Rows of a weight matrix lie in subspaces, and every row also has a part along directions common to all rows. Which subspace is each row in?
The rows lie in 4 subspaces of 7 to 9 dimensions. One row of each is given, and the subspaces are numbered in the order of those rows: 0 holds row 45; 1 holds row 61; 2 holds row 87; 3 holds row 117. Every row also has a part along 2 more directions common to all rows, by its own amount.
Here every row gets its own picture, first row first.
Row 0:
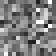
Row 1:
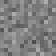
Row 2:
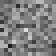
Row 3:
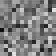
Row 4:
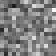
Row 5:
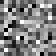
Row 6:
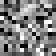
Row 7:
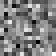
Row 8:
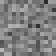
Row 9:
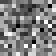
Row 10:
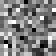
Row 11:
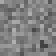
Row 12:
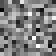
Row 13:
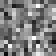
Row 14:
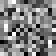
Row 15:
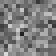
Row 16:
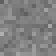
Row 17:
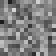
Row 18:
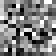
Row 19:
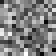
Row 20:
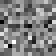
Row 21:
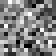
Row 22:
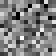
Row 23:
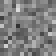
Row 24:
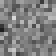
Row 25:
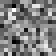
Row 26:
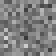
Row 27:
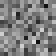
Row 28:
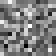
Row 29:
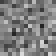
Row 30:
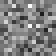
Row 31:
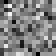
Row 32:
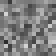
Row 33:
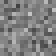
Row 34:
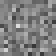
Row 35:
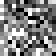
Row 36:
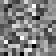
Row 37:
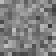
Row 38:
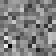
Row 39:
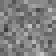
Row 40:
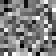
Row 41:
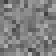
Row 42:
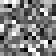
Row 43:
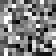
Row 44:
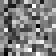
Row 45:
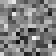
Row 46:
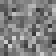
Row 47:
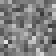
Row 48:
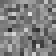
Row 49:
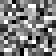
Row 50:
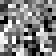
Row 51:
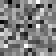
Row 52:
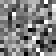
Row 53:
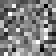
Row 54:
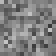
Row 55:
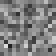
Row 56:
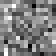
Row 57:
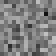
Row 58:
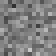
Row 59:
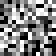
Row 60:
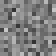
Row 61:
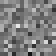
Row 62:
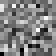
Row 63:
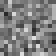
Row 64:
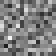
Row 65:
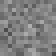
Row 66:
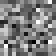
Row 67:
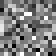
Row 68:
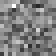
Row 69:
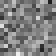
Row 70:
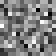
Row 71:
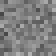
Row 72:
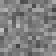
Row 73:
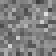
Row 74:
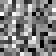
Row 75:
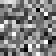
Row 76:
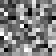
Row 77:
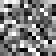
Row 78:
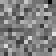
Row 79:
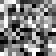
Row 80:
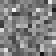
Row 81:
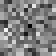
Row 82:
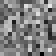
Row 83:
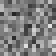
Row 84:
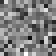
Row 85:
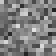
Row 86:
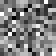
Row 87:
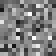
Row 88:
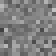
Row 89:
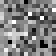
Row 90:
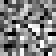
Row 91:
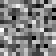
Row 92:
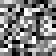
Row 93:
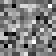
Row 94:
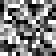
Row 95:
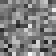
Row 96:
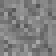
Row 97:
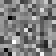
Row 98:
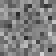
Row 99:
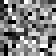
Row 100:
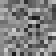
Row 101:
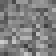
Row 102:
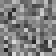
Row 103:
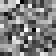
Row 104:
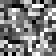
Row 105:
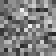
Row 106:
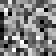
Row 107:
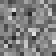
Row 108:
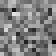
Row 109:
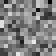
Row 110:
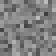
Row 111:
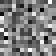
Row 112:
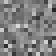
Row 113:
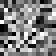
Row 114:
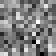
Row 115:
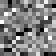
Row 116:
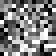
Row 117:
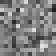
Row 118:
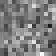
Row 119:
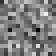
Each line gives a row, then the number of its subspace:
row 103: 2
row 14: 0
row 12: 2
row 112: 1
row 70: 1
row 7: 2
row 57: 1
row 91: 2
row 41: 1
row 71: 1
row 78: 1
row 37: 3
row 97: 2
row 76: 2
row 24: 1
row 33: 3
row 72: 2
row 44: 2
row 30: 2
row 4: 2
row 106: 1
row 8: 0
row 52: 0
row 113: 1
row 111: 3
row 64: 1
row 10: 3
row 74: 3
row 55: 0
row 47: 3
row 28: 0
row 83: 3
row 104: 2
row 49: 2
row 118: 0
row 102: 2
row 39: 0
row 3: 1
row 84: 3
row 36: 2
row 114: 0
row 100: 3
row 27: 0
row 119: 3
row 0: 1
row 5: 0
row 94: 2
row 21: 0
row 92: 0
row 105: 3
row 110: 1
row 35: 3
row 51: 0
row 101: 0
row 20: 0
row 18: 1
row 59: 0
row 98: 0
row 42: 1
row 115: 2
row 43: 2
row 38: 0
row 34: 3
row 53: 1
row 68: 2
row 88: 2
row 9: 3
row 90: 3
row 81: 0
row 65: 0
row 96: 2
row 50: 0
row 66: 1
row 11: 3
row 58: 2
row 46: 0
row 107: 0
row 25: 2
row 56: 2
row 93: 3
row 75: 1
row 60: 0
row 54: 3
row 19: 3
